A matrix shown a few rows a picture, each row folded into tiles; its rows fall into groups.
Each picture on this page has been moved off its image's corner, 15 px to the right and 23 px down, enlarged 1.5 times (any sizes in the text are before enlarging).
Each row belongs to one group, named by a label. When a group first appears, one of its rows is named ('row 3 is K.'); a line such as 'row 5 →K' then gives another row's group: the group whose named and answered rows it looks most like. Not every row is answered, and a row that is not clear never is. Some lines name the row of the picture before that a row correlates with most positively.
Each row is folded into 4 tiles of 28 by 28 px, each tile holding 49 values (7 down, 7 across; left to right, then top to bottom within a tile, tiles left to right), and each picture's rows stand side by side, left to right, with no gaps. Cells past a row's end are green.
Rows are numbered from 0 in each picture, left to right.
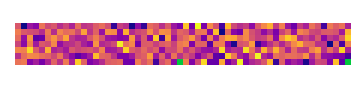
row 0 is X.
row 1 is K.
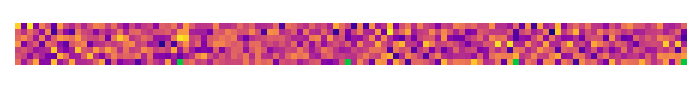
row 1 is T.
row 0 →K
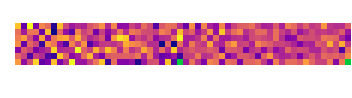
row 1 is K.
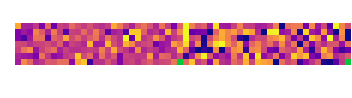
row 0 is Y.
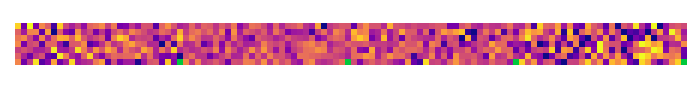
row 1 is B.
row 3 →B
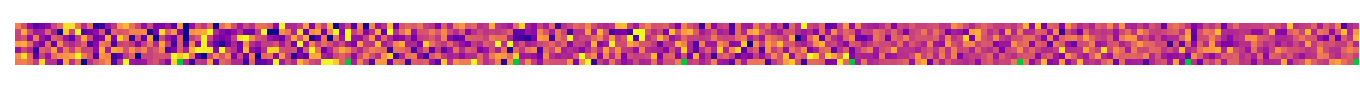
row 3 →Y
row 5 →Y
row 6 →K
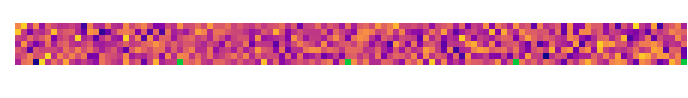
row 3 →B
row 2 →B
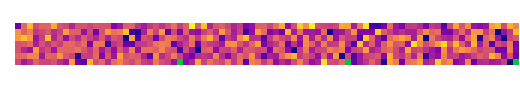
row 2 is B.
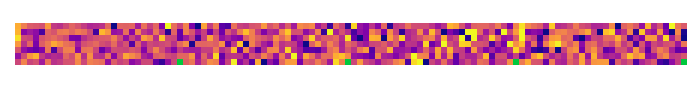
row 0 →T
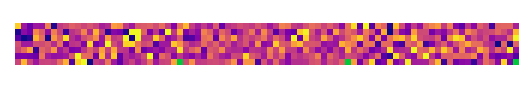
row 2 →K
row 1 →Y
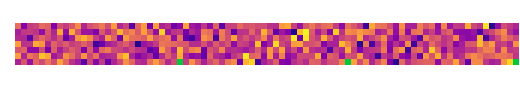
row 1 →Y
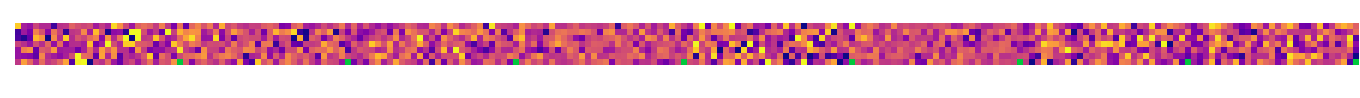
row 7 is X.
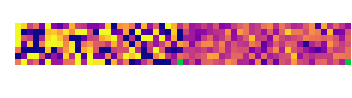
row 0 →T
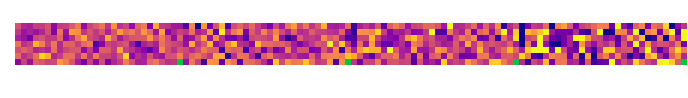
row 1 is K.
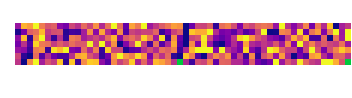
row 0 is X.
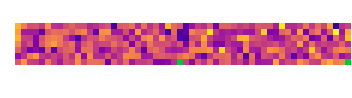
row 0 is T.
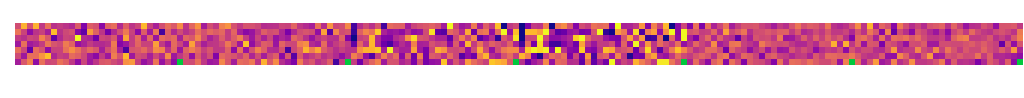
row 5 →K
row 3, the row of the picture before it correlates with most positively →1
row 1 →B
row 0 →X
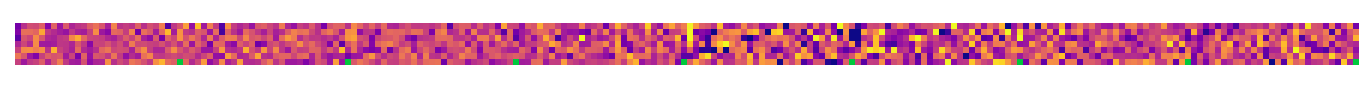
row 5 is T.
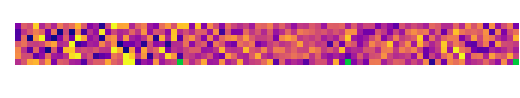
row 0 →X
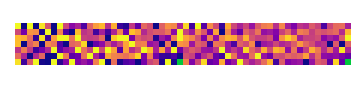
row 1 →K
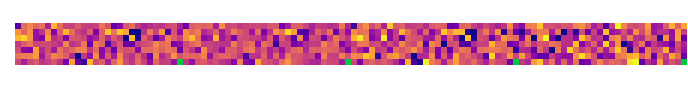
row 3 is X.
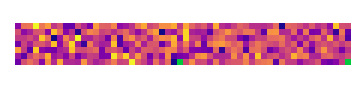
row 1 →T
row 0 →X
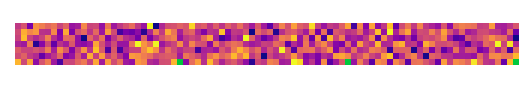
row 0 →B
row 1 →X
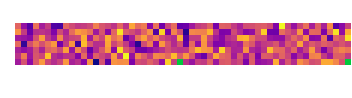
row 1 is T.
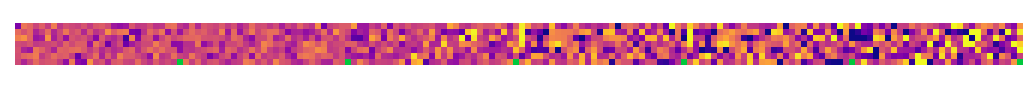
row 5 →Y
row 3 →T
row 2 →Y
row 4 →T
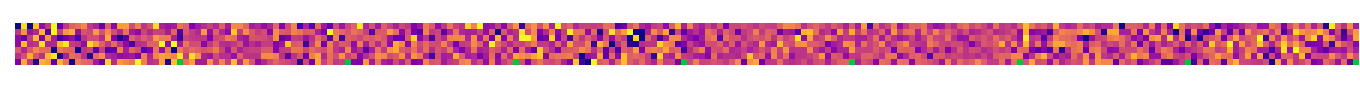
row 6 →T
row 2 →X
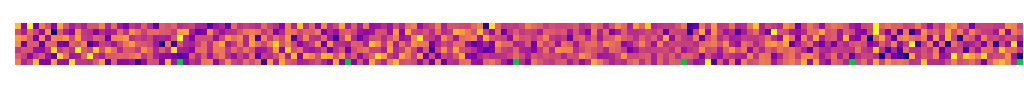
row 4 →X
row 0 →K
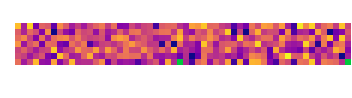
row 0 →K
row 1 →X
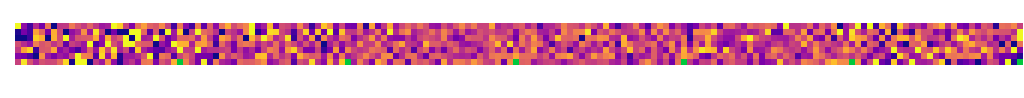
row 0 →Y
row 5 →K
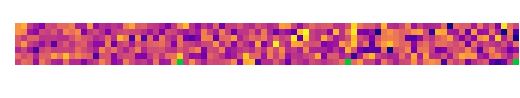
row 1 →Y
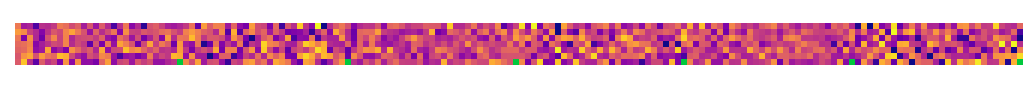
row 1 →B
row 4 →K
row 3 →K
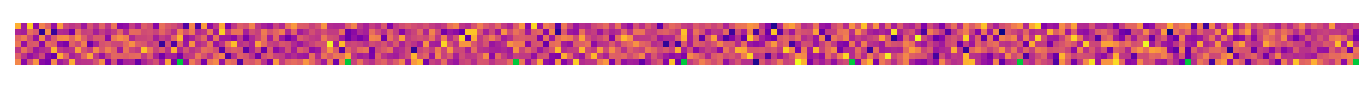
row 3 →K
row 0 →K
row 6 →B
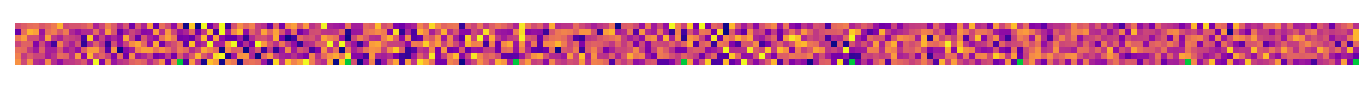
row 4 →K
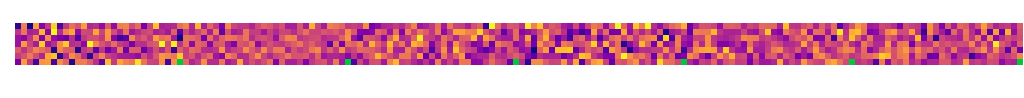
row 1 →K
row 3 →X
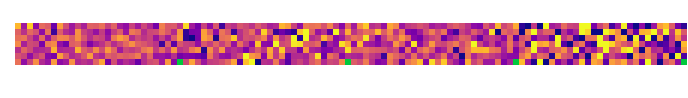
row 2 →B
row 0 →K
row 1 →Y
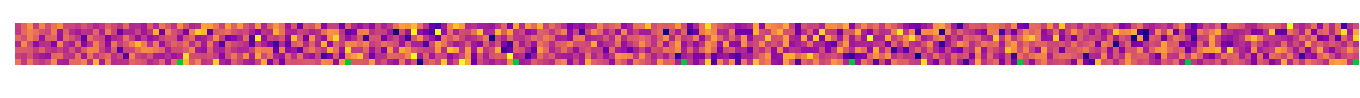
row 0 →B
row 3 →X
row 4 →X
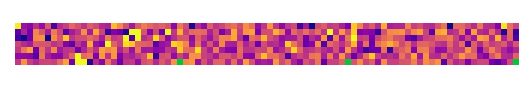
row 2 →T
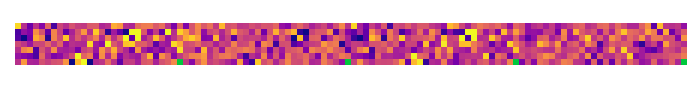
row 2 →Y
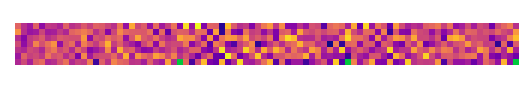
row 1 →K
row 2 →K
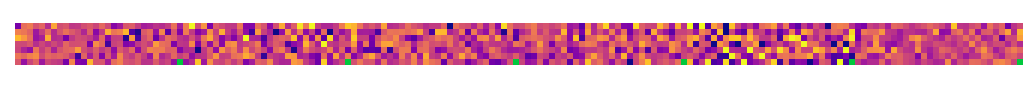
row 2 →T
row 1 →X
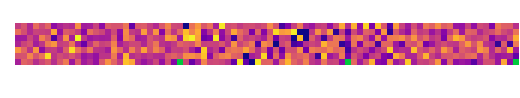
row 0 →X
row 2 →K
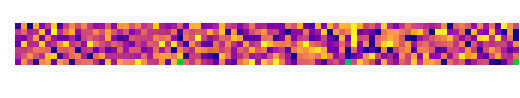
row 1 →B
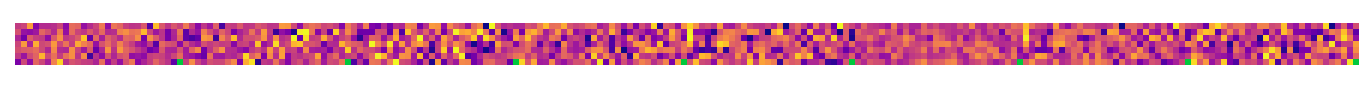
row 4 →T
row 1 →Y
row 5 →B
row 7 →B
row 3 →B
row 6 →T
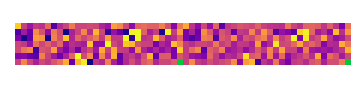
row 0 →Y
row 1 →Y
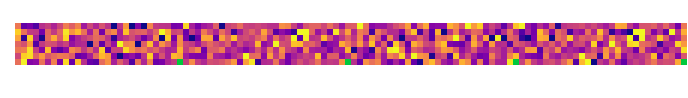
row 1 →Y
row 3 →Y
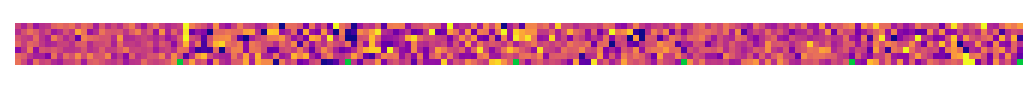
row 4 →B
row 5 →X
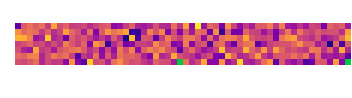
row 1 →K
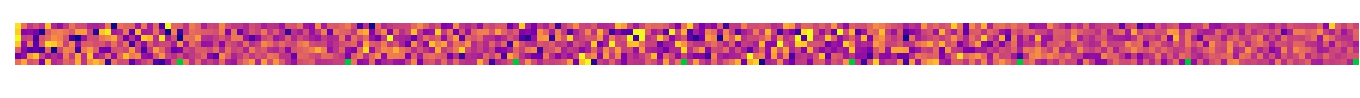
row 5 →X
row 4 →Y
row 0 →T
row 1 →B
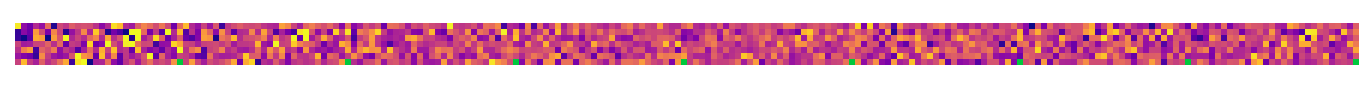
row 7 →Y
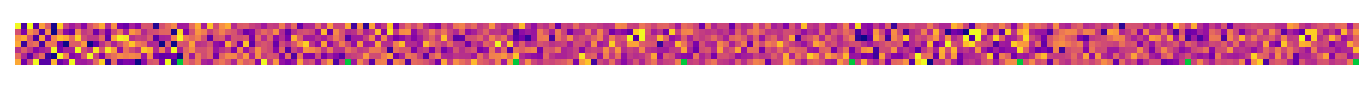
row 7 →Y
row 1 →B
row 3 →Y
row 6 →T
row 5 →Y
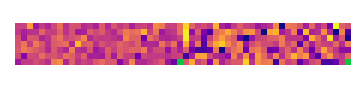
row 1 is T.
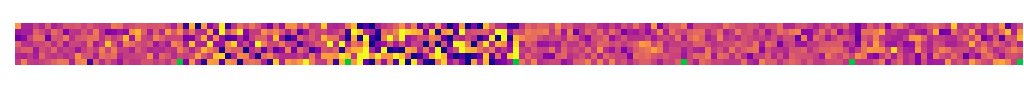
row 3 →B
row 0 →Y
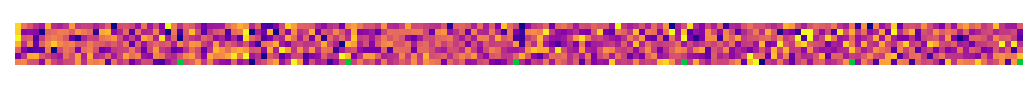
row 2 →T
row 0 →T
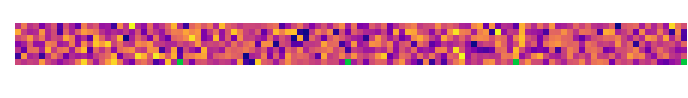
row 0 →B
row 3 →T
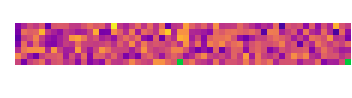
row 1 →T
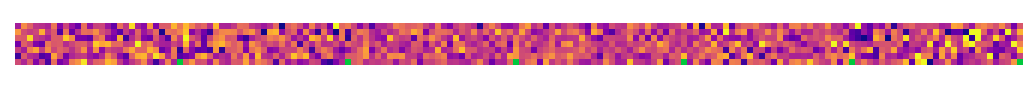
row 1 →T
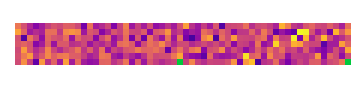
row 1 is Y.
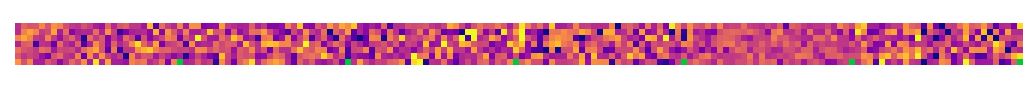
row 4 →T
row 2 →Y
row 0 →B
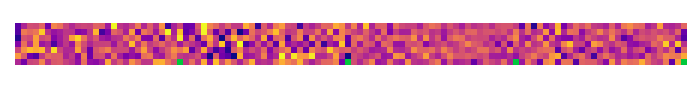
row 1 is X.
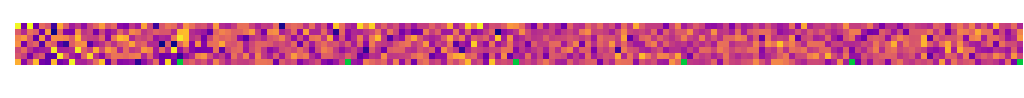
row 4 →B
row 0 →K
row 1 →T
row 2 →X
